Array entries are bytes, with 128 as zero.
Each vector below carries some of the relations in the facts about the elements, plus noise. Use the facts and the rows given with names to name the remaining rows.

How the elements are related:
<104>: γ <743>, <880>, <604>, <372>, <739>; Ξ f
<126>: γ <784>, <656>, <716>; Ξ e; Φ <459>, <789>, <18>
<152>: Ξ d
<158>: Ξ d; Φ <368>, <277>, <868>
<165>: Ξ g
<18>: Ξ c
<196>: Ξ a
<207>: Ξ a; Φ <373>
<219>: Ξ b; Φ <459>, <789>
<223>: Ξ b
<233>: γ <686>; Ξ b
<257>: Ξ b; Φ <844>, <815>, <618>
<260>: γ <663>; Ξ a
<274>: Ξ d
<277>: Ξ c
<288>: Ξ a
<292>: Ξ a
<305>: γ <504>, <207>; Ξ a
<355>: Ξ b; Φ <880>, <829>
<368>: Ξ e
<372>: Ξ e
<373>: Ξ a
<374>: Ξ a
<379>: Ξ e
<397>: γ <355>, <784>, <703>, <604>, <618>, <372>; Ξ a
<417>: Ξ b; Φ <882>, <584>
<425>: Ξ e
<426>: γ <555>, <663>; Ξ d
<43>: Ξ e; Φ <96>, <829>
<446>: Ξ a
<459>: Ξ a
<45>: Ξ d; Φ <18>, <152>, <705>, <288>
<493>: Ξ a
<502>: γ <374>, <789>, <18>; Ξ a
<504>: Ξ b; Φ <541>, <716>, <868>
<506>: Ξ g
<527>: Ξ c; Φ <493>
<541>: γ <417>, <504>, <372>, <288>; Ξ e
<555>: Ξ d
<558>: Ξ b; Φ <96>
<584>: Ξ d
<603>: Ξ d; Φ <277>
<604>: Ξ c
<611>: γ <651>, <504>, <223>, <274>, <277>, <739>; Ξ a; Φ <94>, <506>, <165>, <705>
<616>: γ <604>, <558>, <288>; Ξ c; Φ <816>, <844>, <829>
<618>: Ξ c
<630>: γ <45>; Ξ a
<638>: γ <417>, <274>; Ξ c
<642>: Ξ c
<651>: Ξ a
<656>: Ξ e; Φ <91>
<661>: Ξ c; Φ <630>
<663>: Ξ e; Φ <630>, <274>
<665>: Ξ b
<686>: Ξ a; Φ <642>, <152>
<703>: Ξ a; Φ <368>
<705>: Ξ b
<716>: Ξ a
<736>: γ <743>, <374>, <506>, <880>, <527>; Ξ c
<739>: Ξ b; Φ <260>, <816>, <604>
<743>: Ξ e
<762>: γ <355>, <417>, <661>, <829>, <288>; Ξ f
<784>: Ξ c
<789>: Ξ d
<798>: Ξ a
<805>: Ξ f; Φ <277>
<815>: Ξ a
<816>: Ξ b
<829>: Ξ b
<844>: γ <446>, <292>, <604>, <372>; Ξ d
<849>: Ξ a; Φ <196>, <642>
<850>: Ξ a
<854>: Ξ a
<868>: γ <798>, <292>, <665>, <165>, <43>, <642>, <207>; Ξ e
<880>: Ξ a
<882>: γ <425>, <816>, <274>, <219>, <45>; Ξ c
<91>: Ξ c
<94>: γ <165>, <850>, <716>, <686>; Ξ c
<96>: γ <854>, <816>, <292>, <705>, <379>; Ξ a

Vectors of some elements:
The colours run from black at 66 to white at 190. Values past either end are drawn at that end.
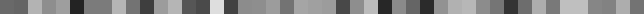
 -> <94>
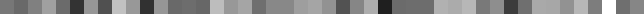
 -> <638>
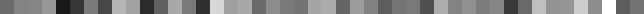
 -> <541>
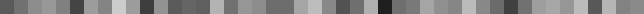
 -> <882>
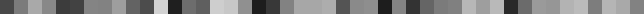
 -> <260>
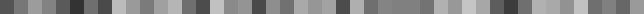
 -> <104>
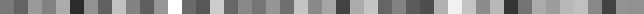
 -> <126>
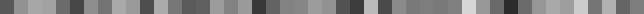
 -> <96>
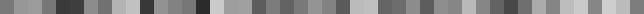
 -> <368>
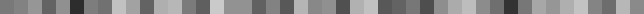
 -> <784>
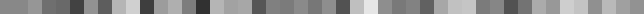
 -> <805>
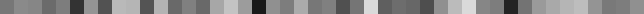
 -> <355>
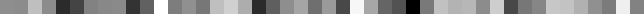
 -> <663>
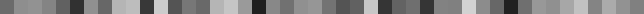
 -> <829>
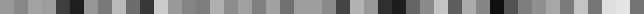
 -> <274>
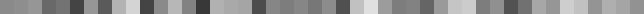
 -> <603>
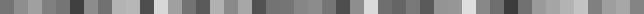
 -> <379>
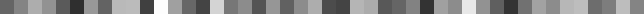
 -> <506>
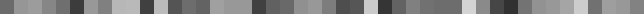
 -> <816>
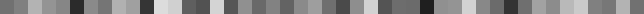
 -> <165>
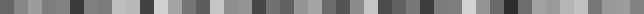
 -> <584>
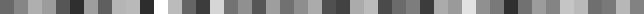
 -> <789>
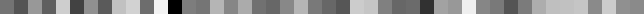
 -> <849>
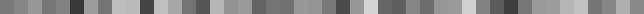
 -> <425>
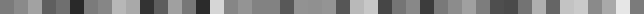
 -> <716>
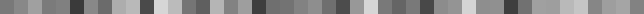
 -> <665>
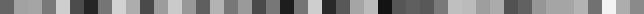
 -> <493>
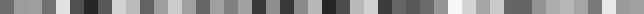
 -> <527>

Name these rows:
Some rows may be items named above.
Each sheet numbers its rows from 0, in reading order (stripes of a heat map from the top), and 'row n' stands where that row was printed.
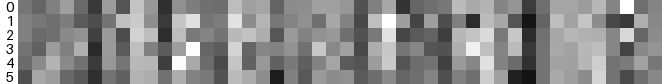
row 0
<638>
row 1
<91>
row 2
<417>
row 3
<126>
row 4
<705>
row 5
<604>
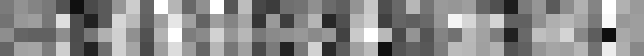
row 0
<373>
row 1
<527>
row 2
<656>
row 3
<493>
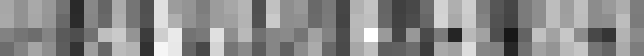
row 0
<661>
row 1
<661>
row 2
<91>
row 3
<459>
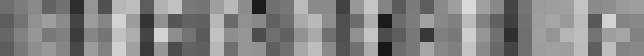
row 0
<739>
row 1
<882>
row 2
<584>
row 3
<882>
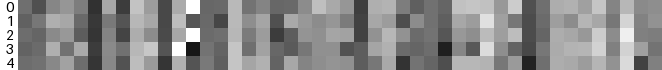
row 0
<611>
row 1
<502>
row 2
<305>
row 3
<642>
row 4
<762>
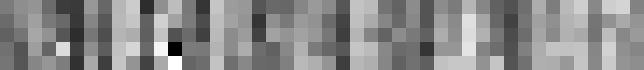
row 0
<277>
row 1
<743>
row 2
<736>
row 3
<849>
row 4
<611>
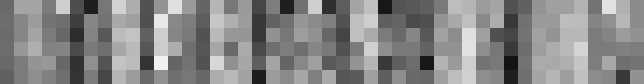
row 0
<493>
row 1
<555>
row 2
<743>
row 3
<292>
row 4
<288>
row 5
<616>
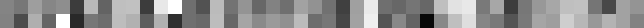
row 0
<219>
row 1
<686>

